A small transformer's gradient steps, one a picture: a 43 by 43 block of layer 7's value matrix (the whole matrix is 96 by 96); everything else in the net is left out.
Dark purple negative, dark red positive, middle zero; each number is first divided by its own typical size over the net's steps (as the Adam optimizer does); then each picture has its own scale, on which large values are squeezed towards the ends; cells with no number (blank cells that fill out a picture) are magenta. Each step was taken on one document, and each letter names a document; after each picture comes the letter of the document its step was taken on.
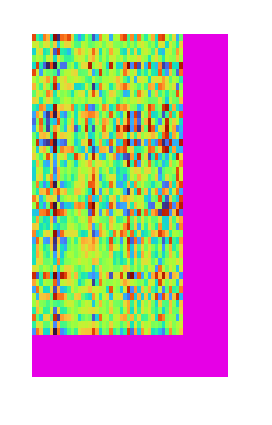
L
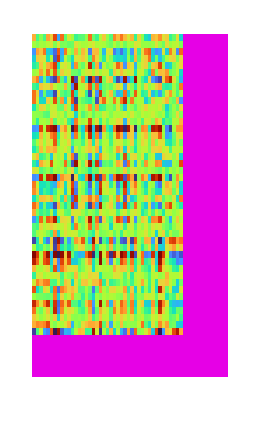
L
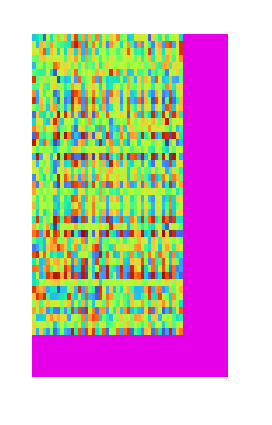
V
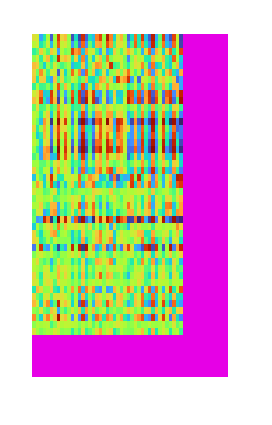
V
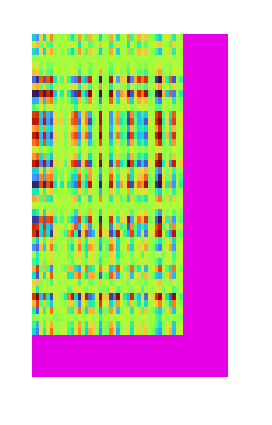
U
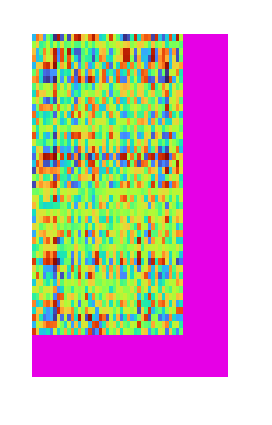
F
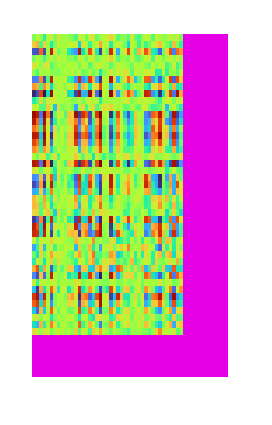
U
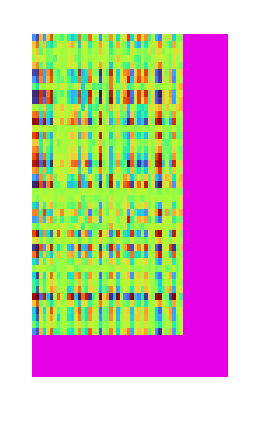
U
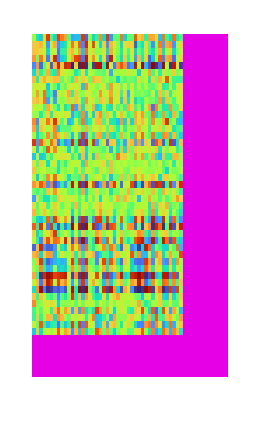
V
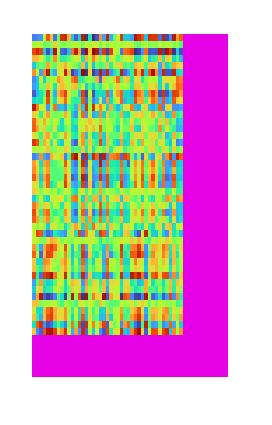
V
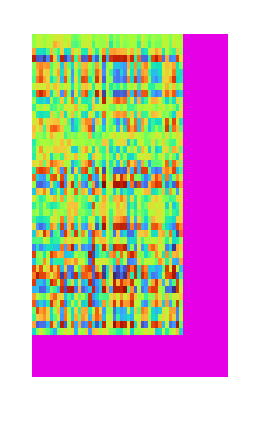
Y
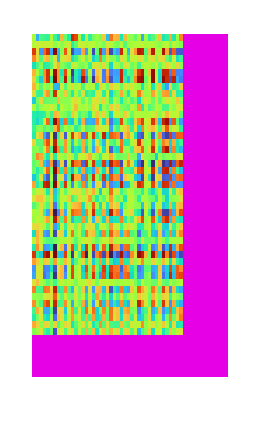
F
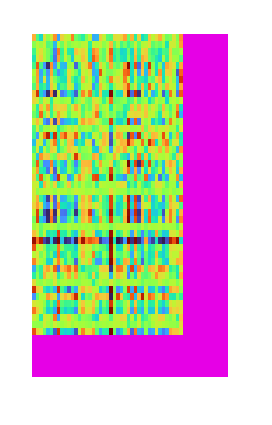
L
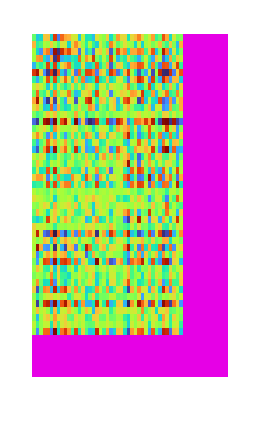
F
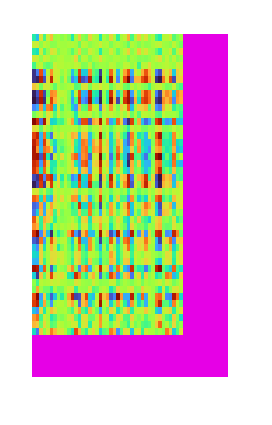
U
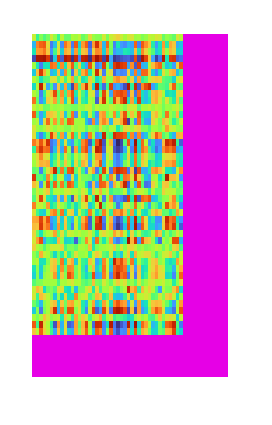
Y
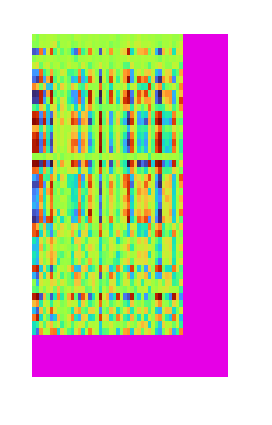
U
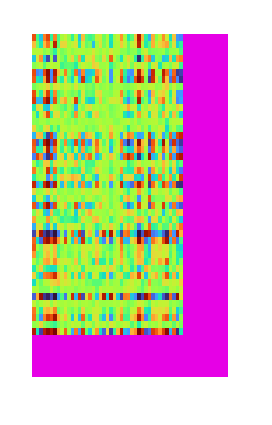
F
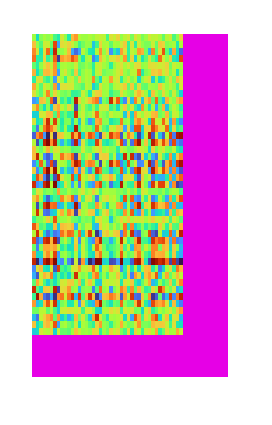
F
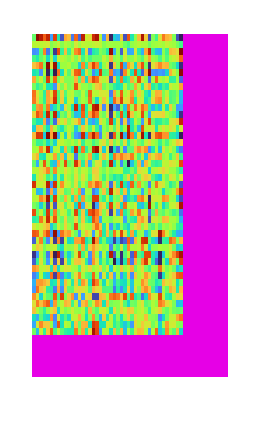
L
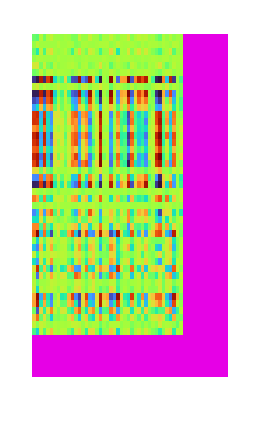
U
